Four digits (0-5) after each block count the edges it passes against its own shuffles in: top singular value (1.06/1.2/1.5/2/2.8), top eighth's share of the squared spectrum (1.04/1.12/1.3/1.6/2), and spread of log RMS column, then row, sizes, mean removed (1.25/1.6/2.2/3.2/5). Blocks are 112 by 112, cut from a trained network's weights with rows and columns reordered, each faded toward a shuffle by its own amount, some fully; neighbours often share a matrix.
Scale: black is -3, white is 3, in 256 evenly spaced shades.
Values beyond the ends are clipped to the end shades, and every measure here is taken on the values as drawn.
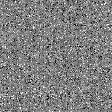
2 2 0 2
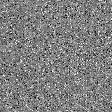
2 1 0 1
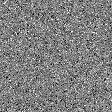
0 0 0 0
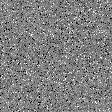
0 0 0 0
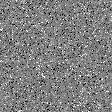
0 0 0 0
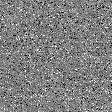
0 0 0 0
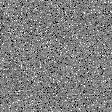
1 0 0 0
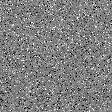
0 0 0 0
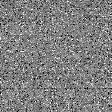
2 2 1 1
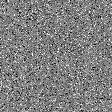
1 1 0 0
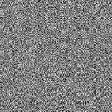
4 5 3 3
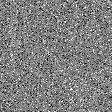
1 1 0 0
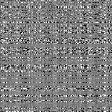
4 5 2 5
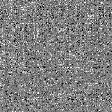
3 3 1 3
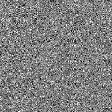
3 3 2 1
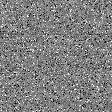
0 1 0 0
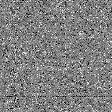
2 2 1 1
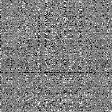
3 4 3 2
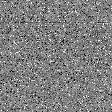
1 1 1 0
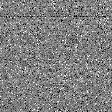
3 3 2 1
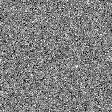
2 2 0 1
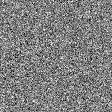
2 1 0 0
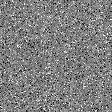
1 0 0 0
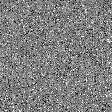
1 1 0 0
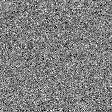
2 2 0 1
